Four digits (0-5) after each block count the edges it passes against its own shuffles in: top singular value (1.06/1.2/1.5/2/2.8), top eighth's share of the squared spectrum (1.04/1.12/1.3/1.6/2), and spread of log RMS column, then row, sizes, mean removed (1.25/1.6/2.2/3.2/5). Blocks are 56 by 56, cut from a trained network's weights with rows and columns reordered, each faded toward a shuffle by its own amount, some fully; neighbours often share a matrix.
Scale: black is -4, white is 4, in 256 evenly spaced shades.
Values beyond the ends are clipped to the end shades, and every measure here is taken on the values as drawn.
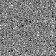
3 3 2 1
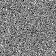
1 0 0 0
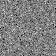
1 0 0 0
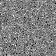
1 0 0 0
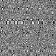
3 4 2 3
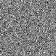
2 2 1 0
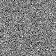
1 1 0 0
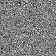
2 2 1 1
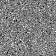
0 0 0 0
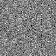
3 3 1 1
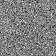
0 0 0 0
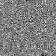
3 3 1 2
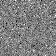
0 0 0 0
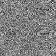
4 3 0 2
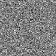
3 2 0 1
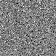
0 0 0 0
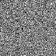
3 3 1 0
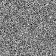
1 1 0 0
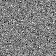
0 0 0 0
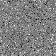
0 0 0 0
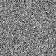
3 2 0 1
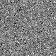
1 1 0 0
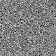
2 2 0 0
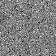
0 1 0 0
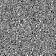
2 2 0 1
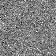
0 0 0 0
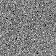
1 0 0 1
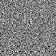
3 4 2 2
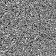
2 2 1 1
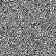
3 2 0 1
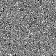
0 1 0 0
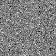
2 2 1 0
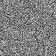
1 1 0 0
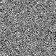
2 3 1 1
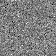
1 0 0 0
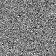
2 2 0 0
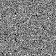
2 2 0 1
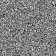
1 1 0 0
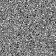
2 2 0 0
